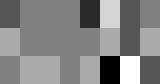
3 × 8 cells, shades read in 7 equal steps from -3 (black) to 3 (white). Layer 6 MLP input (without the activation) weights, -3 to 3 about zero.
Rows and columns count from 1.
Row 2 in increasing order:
-1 0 0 0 0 1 1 1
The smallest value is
-3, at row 3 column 6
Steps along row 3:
up same down up down up down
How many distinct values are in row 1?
4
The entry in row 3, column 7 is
3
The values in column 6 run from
-3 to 2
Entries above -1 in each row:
5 7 6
